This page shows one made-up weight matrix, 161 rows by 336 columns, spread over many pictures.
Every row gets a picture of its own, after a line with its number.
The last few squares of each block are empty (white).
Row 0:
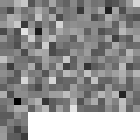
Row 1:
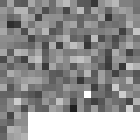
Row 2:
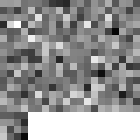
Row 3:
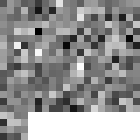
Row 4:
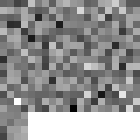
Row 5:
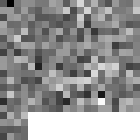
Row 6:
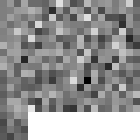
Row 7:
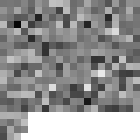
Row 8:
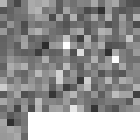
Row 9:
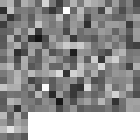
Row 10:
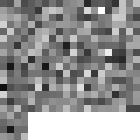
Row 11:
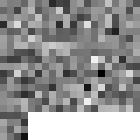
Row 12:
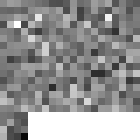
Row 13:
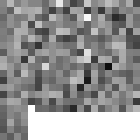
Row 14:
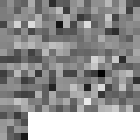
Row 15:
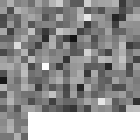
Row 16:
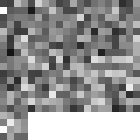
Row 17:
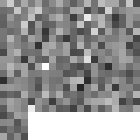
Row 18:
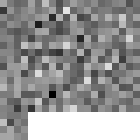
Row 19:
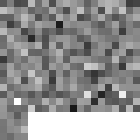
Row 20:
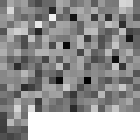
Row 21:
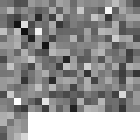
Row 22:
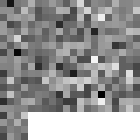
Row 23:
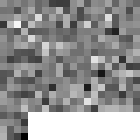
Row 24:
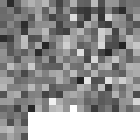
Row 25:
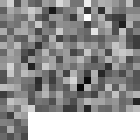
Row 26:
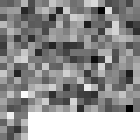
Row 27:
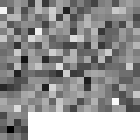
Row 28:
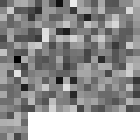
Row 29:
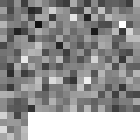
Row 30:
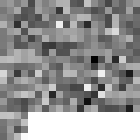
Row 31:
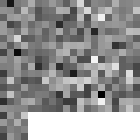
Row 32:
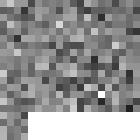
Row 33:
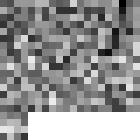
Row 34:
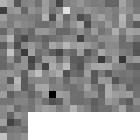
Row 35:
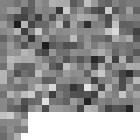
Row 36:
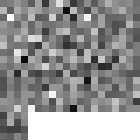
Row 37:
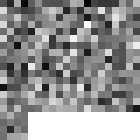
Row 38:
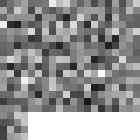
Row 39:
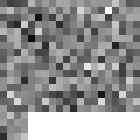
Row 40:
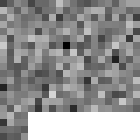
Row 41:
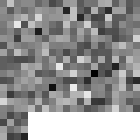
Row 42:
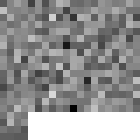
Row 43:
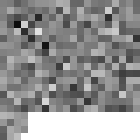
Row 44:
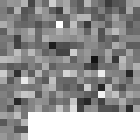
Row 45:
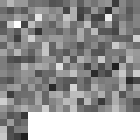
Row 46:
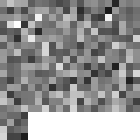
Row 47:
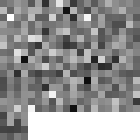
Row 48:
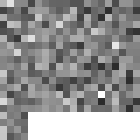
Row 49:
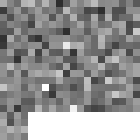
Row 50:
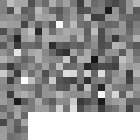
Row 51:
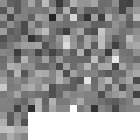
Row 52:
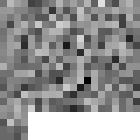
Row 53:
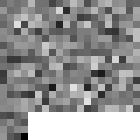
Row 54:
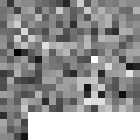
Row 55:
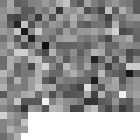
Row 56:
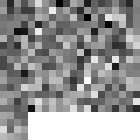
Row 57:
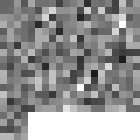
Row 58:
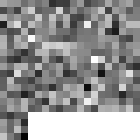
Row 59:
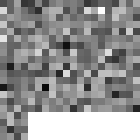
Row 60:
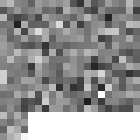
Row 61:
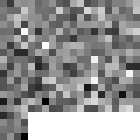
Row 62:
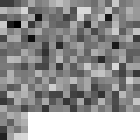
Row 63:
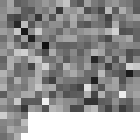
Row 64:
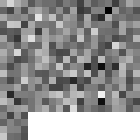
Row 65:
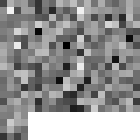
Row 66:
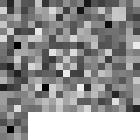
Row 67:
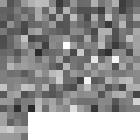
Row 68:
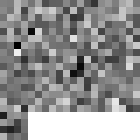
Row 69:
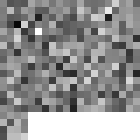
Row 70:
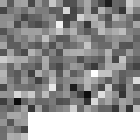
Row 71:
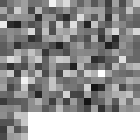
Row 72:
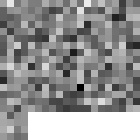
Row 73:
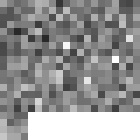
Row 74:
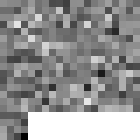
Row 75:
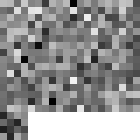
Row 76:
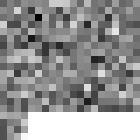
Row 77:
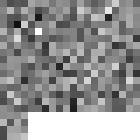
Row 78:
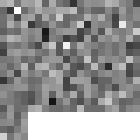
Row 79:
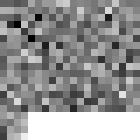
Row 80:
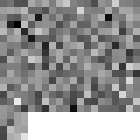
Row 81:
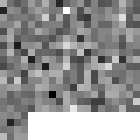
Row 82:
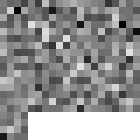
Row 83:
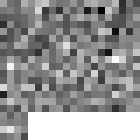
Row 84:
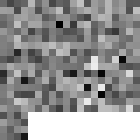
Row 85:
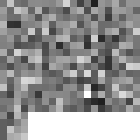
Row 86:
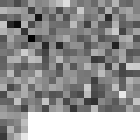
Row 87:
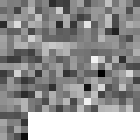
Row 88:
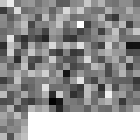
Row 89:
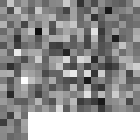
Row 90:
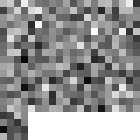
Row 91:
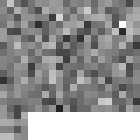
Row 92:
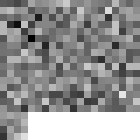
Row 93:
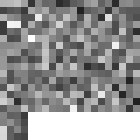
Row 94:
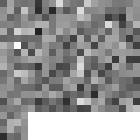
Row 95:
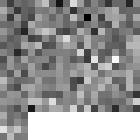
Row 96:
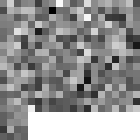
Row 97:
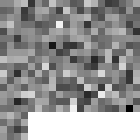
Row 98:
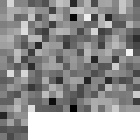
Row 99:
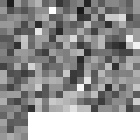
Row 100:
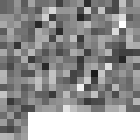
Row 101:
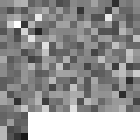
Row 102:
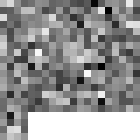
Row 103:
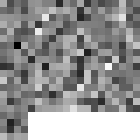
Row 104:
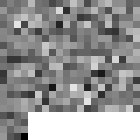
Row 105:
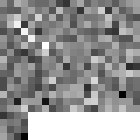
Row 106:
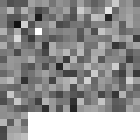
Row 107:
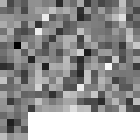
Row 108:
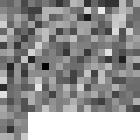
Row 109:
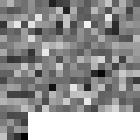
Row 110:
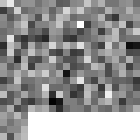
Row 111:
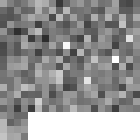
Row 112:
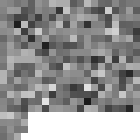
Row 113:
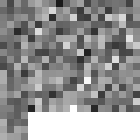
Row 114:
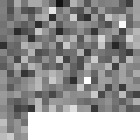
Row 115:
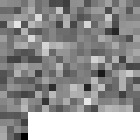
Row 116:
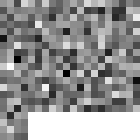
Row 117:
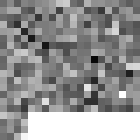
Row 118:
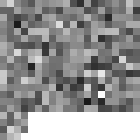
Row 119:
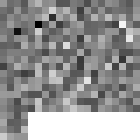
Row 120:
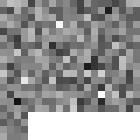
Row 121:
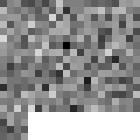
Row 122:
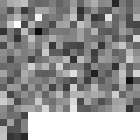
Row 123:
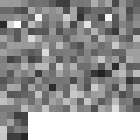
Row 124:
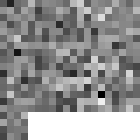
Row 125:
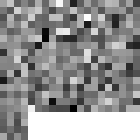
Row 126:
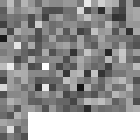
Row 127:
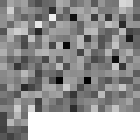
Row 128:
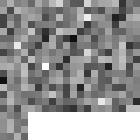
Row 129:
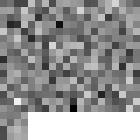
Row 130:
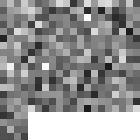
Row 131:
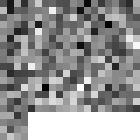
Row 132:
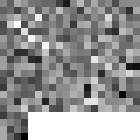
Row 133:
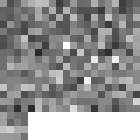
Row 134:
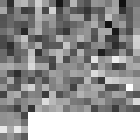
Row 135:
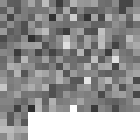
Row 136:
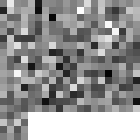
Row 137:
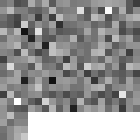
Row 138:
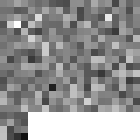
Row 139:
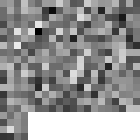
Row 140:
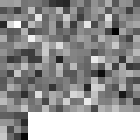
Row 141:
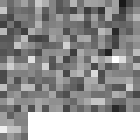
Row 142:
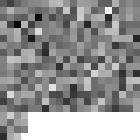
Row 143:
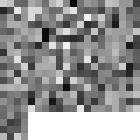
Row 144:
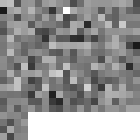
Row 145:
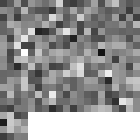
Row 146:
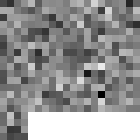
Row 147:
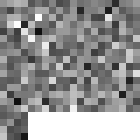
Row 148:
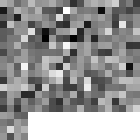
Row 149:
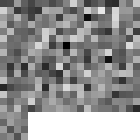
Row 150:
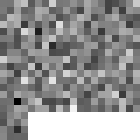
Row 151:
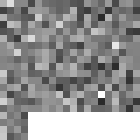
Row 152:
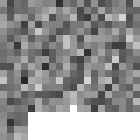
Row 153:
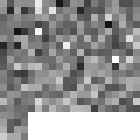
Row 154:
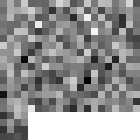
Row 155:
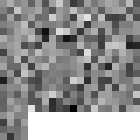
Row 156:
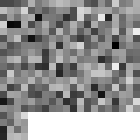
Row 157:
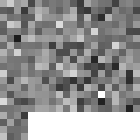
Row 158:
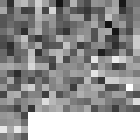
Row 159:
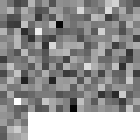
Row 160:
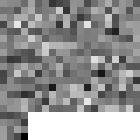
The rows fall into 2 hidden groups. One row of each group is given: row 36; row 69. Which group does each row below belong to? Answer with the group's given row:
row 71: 69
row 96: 36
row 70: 69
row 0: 69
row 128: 36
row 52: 36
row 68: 36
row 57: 36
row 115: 69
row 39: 69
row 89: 69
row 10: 36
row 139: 36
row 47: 36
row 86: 69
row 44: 69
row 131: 36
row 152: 36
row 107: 36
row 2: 69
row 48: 69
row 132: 69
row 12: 69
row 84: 69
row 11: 69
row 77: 69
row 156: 69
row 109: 69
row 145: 36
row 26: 69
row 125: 36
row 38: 69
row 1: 69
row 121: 36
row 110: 36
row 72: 36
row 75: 36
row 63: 69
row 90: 36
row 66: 36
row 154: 36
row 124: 69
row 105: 69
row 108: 36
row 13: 36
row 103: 36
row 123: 69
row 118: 69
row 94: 36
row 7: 69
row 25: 36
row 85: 69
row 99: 36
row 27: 36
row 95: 36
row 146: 69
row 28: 36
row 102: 69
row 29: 36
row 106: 69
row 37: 36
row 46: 69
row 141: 36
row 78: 36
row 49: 36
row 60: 69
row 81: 36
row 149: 36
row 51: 36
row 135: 36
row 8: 36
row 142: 69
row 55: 69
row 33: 36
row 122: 69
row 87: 69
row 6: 36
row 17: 36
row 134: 36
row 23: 69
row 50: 69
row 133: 36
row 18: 36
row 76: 69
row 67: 36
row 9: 36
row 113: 36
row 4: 69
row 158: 36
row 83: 36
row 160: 69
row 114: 36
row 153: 36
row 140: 69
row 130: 36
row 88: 36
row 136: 36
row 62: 69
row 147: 69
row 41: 69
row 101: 69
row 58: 69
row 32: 69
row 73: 36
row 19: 69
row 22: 69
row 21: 69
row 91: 36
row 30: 69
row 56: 36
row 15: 36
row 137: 69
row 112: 69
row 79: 69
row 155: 36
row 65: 36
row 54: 69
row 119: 36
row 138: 69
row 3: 36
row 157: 69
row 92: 69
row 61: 69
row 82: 36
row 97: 69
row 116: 36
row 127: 36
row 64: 69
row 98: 36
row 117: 69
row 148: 36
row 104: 69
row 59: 36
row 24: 36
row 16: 36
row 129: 69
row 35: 69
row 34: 36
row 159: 69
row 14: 69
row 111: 36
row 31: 69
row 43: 69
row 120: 69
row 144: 36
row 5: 69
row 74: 69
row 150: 69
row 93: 69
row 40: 36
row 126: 36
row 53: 69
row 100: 36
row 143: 36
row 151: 69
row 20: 36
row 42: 36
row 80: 69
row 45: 69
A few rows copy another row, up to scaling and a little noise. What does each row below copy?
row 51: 135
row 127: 20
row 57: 100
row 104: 53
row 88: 110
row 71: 38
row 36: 47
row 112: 35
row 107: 103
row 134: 158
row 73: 111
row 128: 15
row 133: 67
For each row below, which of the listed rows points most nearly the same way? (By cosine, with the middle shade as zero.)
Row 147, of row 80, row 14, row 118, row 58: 58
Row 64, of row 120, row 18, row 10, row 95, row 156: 120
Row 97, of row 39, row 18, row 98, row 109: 98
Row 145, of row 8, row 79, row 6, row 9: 6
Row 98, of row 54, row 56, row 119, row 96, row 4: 96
